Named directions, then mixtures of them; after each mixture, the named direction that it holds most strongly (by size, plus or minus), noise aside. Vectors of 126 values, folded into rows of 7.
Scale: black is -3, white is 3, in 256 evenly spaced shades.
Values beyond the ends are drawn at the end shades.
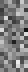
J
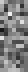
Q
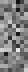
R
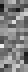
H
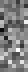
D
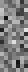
J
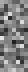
Q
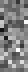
D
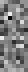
Q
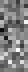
D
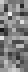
Q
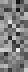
R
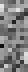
H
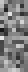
Q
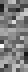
H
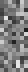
J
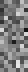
J
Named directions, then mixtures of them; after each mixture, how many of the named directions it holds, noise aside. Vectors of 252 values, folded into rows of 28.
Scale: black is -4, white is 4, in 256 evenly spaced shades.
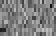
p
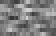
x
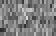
two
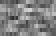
one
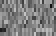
one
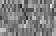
two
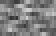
one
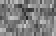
two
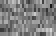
two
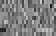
one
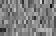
one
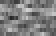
one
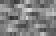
one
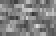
one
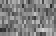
two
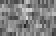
two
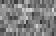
two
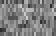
two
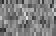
two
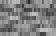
two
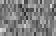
two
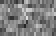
two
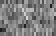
two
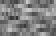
one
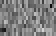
one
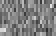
one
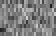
two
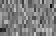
one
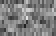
two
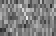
two
